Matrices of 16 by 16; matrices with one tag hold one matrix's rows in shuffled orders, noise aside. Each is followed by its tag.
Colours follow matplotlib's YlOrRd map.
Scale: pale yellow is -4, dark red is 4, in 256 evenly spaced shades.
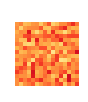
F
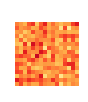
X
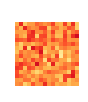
X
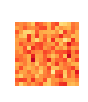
F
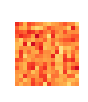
X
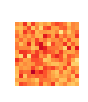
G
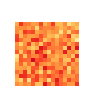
G
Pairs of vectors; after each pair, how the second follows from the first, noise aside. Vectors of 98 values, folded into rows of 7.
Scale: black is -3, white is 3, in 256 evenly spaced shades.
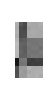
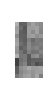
shrunk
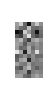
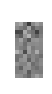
shrunk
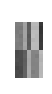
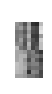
negated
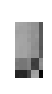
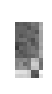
negated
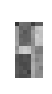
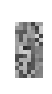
sign-scrambled
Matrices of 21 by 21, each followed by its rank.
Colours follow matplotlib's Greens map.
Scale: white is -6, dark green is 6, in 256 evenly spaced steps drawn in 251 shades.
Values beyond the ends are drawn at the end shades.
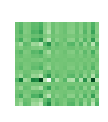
one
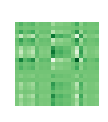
one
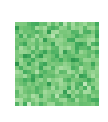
full rank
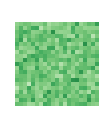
full rank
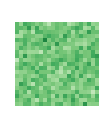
full rank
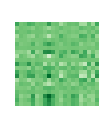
two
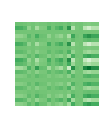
one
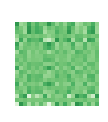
two
